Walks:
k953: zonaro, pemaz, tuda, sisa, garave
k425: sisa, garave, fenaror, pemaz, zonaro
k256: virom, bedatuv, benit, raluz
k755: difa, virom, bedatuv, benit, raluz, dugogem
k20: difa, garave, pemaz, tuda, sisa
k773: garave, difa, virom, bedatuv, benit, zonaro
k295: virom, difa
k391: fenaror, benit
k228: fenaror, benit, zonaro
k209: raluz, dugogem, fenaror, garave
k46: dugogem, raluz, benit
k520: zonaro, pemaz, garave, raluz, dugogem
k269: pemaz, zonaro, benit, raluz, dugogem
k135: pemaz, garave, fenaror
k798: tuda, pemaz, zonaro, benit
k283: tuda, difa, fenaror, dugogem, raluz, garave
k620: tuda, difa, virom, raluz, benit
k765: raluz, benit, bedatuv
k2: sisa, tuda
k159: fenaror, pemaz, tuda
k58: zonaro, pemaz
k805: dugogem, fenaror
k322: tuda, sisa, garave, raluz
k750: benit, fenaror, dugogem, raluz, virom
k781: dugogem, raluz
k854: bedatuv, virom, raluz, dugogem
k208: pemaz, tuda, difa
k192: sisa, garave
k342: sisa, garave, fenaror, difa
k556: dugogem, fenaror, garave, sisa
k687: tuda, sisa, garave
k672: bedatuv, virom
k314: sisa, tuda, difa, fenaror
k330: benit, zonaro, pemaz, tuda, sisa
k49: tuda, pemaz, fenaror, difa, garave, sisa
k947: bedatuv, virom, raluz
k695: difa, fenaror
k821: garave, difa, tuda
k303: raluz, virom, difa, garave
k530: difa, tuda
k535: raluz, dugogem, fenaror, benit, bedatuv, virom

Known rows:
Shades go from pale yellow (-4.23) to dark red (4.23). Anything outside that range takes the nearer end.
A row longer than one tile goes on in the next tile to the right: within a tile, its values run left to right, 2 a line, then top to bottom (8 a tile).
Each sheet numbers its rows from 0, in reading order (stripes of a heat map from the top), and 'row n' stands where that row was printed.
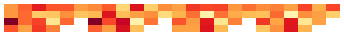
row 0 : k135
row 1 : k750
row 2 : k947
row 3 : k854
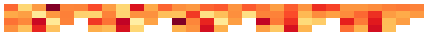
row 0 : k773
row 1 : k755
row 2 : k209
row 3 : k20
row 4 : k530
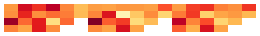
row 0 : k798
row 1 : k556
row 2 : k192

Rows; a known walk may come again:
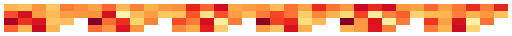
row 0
k314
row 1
k805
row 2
k256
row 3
k49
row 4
k269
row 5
k303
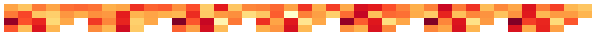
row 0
k342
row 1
k821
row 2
k750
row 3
k854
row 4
k330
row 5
k46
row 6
k391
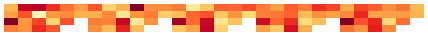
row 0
k58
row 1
k773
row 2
k283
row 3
k20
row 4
k159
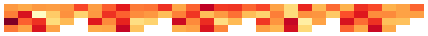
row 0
k556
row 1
k322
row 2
k953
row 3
k755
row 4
k2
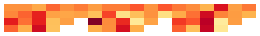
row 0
k530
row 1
k209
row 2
k620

